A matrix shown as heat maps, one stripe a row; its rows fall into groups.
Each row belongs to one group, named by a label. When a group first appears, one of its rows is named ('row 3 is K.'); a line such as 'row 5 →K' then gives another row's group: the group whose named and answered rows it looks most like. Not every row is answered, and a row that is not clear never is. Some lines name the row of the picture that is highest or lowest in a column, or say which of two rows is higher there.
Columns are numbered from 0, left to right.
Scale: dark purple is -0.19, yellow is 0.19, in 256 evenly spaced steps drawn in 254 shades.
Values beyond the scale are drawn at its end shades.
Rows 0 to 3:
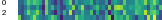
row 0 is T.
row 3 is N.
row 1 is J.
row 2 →T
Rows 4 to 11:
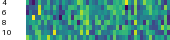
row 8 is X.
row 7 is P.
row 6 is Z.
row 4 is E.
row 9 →J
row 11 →N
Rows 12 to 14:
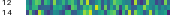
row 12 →X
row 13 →J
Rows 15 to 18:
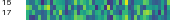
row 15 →J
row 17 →J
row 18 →E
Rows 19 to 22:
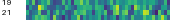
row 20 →Z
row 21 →E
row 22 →T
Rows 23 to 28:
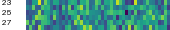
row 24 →P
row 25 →X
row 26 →T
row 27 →P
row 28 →Z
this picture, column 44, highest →26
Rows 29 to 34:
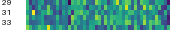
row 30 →E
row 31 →P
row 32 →E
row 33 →E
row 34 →N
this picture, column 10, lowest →31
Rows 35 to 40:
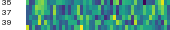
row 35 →N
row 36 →T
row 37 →T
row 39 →X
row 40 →P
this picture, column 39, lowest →35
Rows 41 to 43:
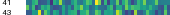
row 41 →J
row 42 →P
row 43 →X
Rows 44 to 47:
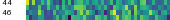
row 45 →E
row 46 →Z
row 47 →E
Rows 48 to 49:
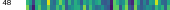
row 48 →N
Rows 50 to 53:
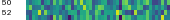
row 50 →J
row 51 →Z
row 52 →X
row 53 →J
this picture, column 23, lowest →50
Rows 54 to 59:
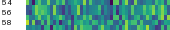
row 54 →N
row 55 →T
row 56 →T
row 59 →J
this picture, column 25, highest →59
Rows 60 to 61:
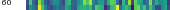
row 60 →Z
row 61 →Z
